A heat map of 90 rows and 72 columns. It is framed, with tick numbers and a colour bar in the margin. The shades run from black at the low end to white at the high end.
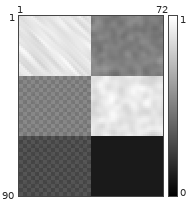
The table splits into 3 rows of 2 panels. Panel 1,1: very high, slanting down to the right, faint in contrast. Panel 1,2: middling, blotchy, faint in contrast. Panel 2,1: middling, checkered, faint in contrast. Panel 2,2: very high, blotchy, faint in contrast. Panel 3,1: low, checkered, faint in contrast. Panel 3,2: very low, flat.
